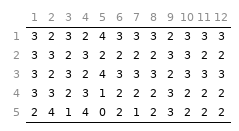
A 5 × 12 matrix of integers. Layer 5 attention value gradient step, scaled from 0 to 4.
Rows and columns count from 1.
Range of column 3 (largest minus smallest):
2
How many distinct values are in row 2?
2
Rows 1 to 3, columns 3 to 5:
3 2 4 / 2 3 2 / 3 2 4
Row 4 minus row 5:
1 -1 1 -1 1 0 1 0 0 0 0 0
